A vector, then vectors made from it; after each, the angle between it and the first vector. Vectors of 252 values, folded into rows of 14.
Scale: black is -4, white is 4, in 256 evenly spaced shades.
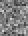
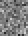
nearly parallel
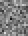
nearly opposite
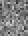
orthogonal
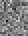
partly aligned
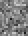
nearly opposite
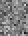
partly opposed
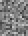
partly opposed
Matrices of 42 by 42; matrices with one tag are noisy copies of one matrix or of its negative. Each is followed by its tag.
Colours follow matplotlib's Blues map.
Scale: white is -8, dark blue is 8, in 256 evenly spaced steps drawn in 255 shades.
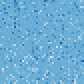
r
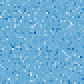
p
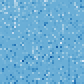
r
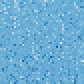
r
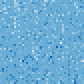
r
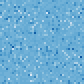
p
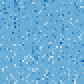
r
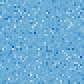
p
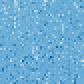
r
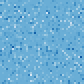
p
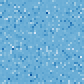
p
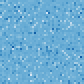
p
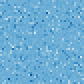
p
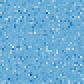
p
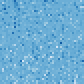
r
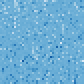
r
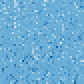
r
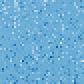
r
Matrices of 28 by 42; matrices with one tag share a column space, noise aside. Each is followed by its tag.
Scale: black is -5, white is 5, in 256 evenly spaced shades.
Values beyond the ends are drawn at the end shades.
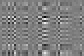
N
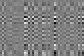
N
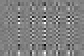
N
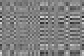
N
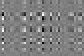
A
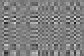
N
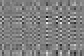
N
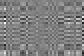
N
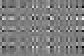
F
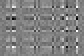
F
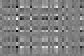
F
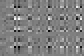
F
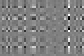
F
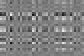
A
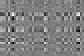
A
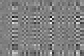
N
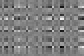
F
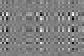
A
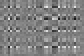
F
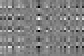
F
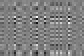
N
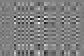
N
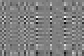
N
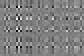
F
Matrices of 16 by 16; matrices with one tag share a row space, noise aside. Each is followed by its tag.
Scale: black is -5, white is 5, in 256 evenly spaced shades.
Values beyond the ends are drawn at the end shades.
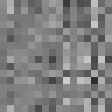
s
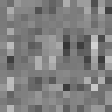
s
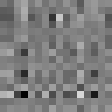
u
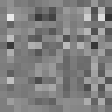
s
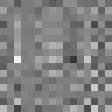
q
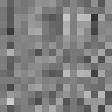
s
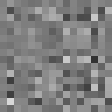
s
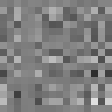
q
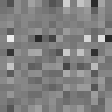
s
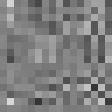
s
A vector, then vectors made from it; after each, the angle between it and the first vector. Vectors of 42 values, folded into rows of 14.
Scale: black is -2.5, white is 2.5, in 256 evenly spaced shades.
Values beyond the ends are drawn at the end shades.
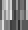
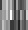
nearly parallel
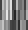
nearly parallel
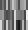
orthogonal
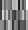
partly aligned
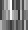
partly aligned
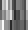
nearly parallel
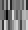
partly opposed
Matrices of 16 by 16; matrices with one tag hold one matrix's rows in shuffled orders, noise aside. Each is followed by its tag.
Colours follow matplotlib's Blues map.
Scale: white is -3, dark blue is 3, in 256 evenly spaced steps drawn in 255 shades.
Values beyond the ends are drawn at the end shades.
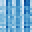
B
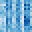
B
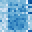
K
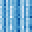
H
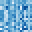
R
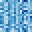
R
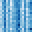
H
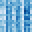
B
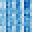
B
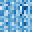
R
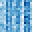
B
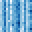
H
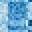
K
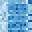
K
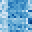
K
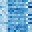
K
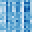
B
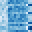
K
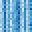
H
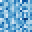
R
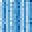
H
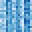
B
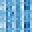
B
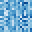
R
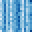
H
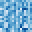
R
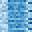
K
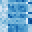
K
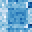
K
